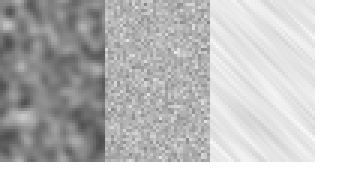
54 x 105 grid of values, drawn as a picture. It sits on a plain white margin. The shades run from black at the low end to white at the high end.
It is made of 1 by 3 panels. Panel 1,1: middling, blotchy. Panel 1,2: high, fine-grained. Panel 1,3: very high, slanting down to the right, faint in contrast.
